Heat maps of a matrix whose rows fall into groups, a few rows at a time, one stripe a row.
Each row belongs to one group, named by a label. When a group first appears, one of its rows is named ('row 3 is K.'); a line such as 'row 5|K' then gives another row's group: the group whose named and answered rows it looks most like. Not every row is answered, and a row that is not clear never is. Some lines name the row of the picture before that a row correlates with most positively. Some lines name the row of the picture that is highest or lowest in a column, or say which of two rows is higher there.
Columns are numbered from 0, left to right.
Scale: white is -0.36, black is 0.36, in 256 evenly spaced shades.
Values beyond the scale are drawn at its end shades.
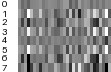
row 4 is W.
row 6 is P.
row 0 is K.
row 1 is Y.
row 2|P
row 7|W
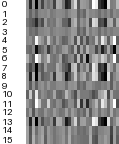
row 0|P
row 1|K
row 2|P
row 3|K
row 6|Y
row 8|P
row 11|Y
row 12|K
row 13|P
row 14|K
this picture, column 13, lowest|10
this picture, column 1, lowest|10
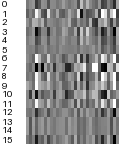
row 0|W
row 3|W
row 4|W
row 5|W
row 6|Y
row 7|P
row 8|Y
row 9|Y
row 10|P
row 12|W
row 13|K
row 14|K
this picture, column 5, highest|7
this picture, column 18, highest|1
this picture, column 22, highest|2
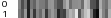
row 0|P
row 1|P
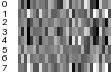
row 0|P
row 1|Y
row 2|W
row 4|W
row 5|K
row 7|Y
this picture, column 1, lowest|6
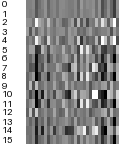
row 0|W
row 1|W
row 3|K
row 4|Y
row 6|W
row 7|P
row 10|P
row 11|W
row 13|W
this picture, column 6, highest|4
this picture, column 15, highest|14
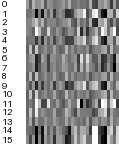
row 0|K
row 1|P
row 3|Y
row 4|P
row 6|W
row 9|P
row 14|P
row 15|P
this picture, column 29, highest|7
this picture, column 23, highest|2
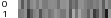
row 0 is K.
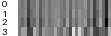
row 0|W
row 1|W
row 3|W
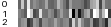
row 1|Y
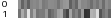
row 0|K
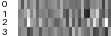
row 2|Y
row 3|W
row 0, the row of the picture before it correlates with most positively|0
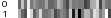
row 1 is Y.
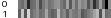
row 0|W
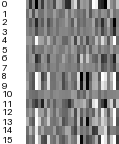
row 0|P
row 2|W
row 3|W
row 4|Y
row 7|W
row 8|Y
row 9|Y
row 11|P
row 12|Y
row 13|Y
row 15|Y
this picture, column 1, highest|0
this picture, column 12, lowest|6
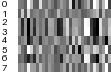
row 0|Y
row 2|P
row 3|P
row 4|W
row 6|P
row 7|Y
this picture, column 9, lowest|1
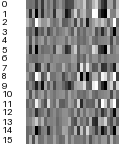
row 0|P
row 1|P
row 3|W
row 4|K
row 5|P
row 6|K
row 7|W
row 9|P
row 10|K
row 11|Y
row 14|W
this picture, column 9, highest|1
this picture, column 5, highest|9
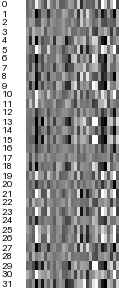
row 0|Y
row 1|W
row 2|W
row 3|K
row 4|P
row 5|Y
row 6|P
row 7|P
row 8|W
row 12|W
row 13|P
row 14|W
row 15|P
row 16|W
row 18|P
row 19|Y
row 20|W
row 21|Y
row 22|K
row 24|P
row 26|Y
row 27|W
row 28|K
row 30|Y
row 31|P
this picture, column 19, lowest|31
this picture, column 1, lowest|11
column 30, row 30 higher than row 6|Yes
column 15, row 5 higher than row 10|Yes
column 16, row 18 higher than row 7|No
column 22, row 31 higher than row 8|No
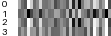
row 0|Y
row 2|Y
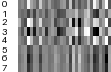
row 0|Y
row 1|P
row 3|P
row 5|W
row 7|W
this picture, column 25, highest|3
